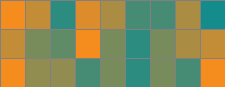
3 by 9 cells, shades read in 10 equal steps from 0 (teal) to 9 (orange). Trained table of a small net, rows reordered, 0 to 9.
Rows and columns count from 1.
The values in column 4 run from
2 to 9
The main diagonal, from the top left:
9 4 5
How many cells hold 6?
3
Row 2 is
7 4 3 9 4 1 4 6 7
